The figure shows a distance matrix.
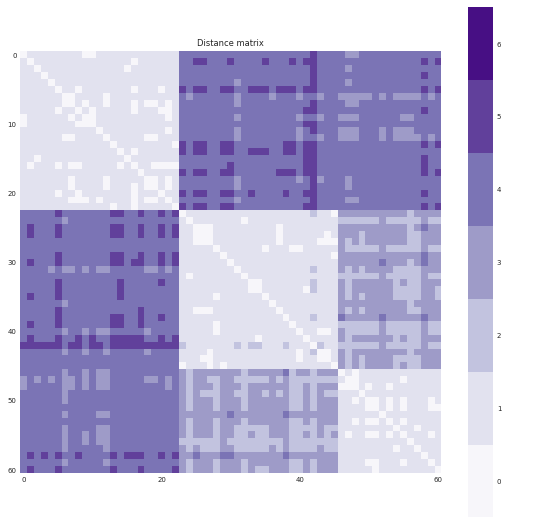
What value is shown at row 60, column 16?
4
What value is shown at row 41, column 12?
4
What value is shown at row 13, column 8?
1
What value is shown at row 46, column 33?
3
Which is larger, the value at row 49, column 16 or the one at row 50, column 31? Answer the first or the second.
the first
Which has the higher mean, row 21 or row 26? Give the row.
21
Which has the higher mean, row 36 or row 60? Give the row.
60
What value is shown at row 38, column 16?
4
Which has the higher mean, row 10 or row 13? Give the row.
13
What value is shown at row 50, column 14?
4
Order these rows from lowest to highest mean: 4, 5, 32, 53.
32, 53, 4, 5
